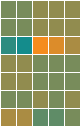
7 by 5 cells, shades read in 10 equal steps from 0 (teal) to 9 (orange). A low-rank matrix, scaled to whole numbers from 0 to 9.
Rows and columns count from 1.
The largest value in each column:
6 6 9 8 6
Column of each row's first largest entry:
3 3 3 1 1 3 1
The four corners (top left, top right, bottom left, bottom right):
4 5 6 4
